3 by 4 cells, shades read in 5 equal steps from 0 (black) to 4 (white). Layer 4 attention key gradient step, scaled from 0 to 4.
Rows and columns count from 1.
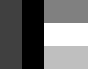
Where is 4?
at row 2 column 3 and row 2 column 4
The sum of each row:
5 9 7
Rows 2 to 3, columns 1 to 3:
1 0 4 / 1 0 3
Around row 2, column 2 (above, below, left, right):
0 0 1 4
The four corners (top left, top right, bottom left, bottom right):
1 2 1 3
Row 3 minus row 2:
0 0 -1 -1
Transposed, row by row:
1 1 1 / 0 0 0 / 2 4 3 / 2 4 3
